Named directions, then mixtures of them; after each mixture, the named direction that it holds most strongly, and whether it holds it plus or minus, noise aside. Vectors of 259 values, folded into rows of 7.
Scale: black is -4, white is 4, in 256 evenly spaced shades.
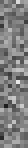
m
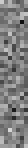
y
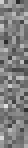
m, minus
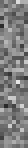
m, plus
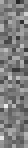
m, minus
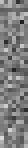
y, plus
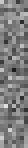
y, plus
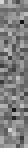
y, plus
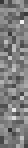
y, minus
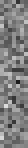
m, minus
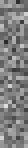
m, minus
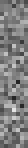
m, minus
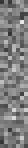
y, minus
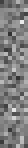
y, minus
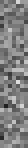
m, plus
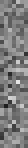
m, plus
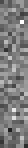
y, minus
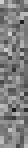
y, plus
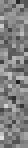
m, minus
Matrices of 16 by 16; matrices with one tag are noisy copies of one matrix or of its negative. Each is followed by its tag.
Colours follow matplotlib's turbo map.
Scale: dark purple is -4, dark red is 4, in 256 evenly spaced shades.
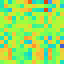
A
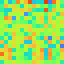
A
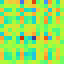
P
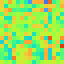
A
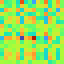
P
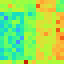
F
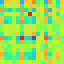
P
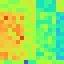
F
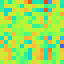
A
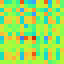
P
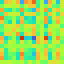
P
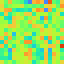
A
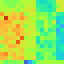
F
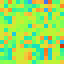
A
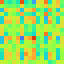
P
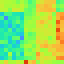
F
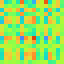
P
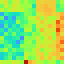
F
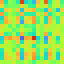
P
